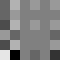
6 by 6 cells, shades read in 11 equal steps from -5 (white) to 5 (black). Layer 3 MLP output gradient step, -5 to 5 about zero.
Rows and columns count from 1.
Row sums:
-3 0 -2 1 -1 5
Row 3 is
2 -2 0 -1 0 -1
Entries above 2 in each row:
0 0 0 0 0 2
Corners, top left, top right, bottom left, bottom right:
1 -1 -4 3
